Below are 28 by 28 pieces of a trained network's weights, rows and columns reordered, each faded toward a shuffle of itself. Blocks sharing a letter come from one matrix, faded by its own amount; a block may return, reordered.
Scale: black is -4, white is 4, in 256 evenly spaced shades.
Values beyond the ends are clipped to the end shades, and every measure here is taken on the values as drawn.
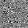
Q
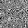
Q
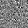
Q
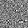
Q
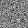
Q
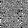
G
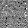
G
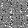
G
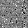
G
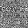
Q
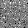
G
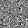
Q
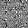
G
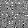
G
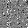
G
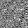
Q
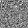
Q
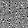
G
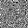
Q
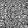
Q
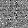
G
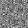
Q
